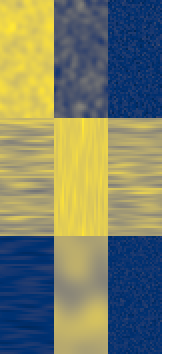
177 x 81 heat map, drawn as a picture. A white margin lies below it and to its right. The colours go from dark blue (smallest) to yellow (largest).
The table splits into 3 rows of 3 panels. Panel 1,1: very high, blotchy, faint in contrast. Panel 1,2: low, blotchy. Panel 1,3: very low, fine-grained, faint in contrast. Panel 2,1: high, streaked across. Panel 2,2: very high, streaked downward, faint in contrast. Panel 2,3: high, streaked across. Panel 3,1: very low, streaked across, faint in contrast. Panel 3,2: high, smooth. Panel 3,3: very low, fine-grained, faint in contrast.
